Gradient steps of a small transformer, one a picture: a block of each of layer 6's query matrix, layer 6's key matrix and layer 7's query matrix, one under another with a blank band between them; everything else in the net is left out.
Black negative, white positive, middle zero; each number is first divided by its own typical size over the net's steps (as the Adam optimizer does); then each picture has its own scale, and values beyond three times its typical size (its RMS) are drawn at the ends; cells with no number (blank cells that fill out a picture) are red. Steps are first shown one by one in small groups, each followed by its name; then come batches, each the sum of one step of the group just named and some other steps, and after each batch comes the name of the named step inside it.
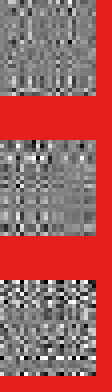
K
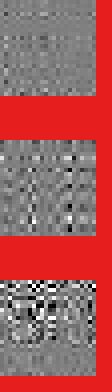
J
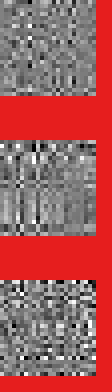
K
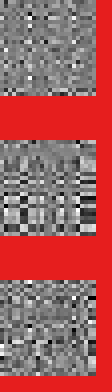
K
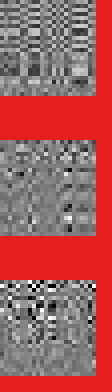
J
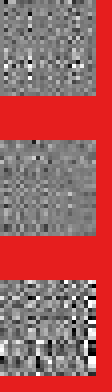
K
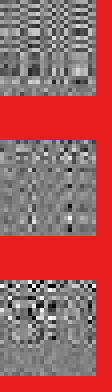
J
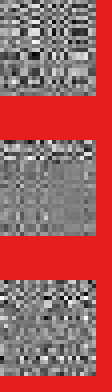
K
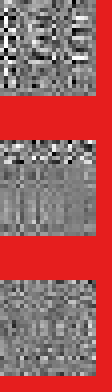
K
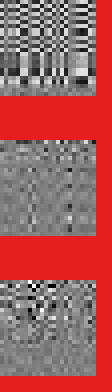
J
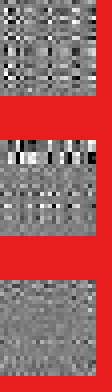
K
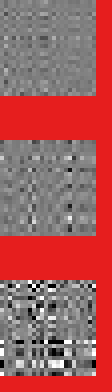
J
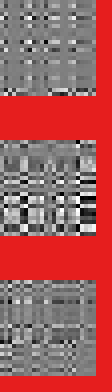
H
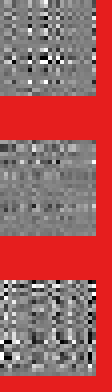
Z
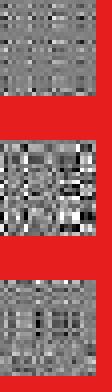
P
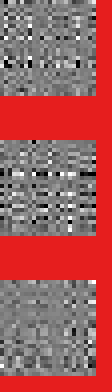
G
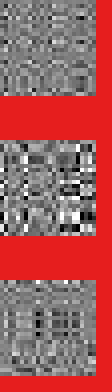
P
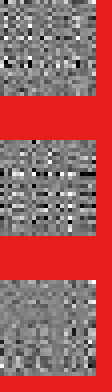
G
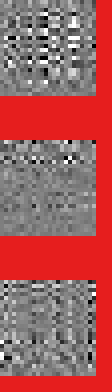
Z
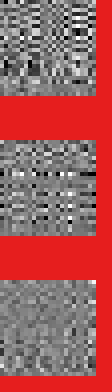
G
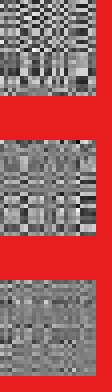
H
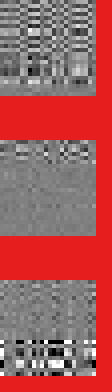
Z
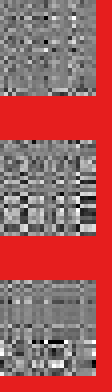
H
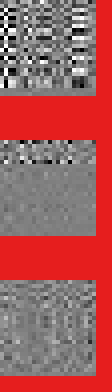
Z
